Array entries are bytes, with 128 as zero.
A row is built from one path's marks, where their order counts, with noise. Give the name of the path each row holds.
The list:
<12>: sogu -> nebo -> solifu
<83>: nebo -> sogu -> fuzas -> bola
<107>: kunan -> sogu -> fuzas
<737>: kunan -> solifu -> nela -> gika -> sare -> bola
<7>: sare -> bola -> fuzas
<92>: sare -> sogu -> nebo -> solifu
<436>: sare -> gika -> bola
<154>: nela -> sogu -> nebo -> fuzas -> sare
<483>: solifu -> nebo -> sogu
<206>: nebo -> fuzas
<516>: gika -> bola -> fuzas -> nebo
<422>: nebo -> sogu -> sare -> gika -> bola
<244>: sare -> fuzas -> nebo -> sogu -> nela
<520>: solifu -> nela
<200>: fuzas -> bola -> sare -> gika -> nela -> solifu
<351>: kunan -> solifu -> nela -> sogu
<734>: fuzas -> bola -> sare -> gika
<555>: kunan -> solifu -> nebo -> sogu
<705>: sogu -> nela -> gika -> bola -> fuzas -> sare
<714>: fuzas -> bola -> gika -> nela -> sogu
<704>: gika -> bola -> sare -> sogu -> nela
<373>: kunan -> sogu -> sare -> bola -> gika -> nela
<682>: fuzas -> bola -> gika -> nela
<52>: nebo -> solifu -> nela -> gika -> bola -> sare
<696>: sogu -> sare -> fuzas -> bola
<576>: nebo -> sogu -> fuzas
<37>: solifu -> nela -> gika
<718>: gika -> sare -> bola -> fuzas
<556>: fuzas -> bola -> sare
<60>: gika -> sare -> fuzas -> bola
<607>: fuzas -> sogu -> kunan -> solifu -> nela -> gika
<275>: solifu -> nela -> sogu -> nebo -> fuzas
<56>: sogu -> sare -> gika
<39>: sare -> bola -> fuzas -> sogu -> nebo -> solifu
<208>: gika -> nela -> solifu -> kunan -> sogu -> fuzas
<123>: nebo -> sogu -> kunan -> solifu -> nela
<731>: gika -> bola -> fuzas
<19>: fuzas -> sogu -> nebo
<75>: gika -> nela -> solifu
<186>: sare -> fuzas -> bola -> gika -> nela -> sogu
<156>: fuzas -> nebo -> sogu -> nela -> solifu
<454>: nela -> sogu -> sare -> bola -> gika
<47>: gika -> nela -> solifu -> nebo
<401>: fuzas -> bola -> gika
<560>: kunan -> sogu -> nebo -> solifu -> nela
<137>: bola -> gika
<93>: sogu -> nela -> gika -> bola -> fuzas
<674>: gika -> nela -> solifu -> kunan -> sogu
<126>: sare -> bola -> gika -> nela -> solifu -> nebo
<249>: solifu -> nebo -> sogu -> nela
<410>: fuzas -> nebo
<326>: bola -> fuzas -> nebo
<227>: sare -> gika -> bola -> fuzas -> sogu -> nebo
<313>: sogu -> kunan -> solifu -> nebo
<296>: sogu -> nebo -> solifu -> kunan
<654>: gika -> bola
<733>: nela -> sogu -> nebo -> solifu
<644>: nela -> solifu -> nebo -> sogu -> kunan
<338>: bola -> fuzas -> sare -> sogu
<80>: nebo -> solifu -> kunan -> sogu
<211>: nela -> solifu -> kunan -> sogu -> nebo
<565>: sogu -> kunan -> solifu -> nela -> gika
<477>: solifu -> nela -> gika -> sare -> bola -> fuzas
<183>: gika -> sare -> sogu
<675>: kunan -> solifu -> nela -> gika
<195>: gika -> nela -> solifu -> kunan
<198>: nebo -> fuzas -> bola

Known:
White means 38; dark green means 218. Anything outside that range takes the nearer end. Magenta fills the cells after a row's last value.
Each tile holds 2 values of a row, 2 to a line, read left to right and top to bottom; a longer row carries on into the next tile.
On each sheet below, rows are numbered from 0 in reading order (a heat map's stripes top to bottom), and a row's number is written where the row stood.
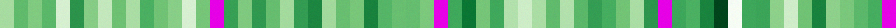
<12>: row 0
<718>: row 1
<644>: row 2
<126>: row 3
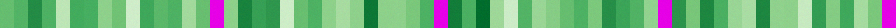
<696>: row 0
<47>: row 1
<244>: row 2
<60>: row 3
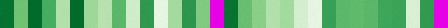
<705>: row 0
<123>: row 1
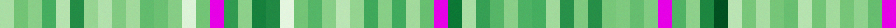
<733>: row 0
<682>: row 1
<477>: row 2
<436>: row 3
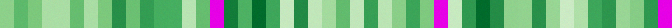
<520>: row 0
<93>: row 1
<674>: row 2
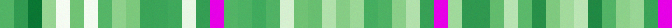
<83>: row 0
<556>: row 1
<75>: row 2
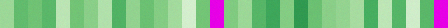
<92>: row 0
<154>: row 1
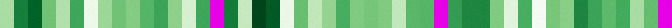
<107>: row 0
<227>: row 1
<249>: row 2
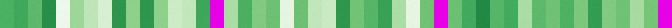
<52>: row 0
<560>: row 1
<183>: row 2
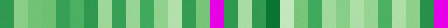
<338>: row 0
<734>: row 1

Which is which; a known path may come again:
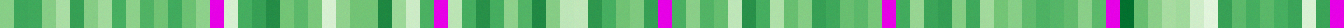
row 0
<410>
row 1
<80>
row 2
<195>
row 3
<7>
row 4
<137>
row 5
<123>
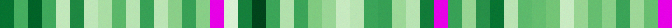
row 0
<93>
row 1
<208>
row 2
<714>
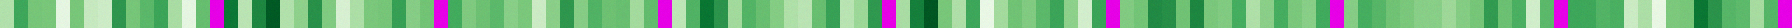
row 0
<560>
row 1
<186>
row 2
<37>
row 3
<211>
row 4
<107>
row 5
<56>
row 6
<206>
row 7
<483>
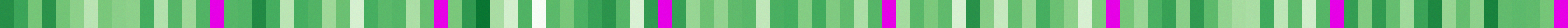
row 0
<313>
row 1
<696>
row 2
<576>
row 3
<351>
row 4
<12>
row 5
<154>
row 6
<718>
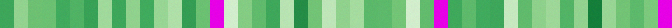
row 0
<338>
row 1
<296>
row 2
<731>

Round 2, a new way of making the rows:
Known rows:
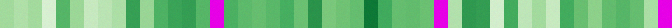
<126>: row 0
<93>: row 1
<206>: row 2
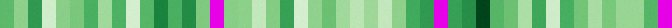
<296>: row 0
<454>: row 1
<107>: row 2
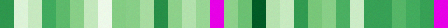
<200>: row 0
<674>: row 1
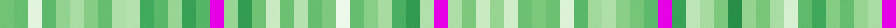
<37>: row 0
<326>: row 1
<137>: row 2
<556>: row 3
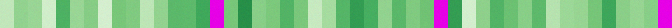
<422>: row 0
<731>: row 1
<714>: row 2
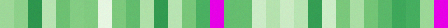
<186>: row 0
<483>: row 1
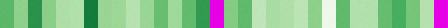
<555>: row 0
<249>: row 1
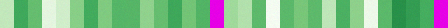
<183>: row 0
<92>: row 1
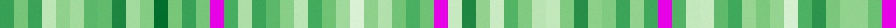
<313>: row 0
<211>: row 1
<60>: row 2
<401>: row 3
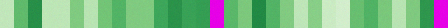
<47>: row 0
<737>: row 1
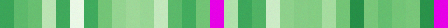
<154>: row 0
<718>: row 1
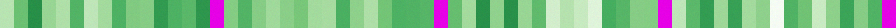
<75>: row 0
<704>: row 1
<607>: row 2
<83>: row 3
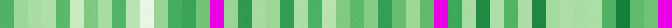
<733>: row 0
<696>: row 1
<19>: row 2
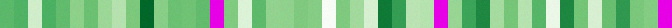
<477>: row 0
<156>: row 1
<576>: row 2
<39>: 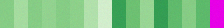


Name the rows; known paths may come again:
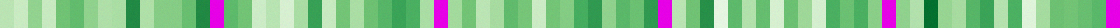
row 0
<436>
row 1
<483>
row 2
<654>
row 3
<244>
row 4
<80>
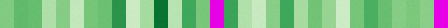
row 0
<565>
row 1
<734>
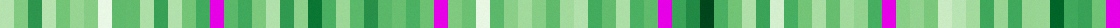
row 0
<186>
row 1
<705>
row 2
<37>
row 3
<107>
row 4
<12>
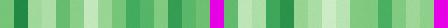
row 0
<516>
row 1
<682>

